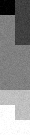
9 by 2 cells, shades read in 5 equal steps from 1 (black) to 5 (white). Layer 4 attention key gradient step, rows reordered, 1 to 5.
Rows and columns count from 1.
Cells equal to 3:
8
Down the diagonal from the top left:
1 2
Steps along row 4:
same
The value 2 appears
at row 1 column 2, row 2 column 2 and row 3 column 2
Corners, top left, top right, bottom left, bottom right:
1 2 5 5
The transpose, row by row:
1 3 3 3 3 3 4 5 5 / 2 2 2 3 3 3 4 4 5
